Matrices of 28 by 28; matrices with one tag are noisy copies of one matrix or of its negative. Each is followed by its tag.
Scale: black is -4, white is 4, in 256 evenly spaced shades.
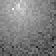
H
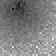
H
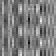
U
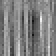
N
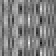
U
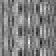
U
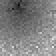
H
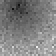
H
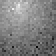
H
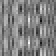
U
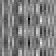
U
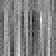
N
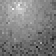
H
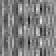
U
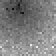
H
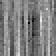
N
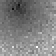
H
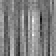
N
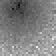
H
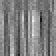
N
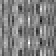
U
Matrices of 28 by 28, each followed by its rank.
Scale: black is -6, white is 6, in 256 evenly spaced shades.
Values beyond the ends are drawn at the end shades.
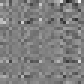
three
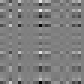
one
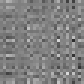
three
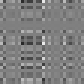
one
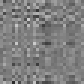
three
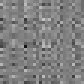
three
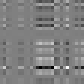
one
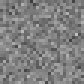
full rank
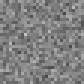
full rank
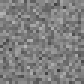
full rank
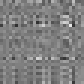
three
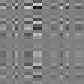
one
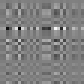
one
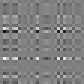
one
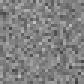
full rank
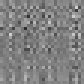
three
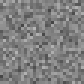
full rank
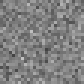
full rank
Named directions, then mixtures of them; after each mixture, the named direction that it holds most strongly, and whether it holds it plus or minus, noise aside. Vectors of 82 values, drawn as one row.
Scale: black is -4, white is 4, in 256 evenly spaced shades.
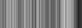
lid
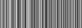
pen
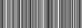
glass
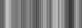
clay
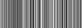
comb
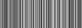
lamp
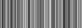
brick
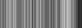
lid, plus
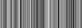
glass, minus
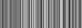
lamp, plus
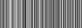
pen, plus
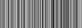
lamp, minus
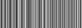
pen, minus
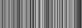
comb, plus
